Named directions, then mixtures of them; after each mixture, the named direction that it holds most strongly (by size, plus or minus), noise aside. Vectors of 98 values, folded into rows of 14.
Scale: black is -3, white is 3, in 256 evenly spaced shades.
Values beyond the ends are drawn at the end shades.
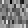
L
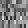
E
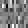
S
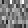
L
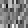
S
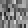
E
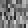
E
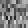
E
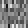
S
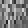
E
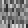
L
